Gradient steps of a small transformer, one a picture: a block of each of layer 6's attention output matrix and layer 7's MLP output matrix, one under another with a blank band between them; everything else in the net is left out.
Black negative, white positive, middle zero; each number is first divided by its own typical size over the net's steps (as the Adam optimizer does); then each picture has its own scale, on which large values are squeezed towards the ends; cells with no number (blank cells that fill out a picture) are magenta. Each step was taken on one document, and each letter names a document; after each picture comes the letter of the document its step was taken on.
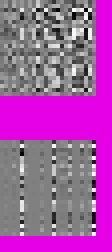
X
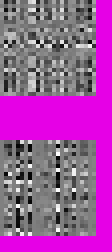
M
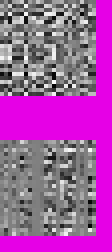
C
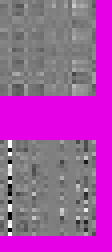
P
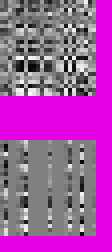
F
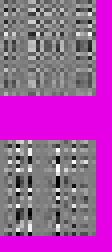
M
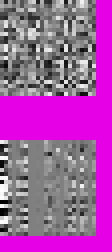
F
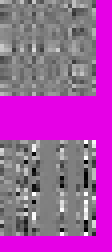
P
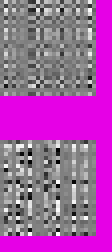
M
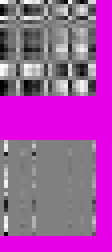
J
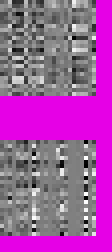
P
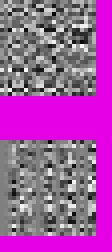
C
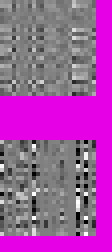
P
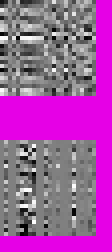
J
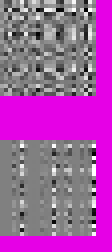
X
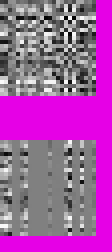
F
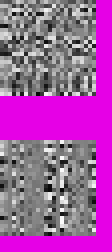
C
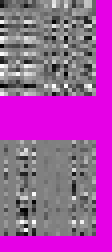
J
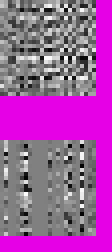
F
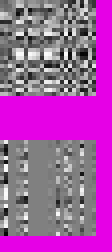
F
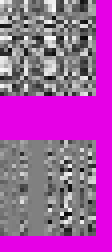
C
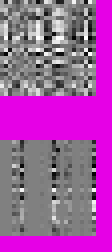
X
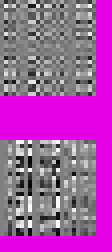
M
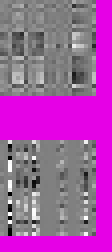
P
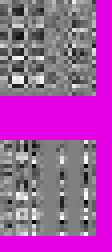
P
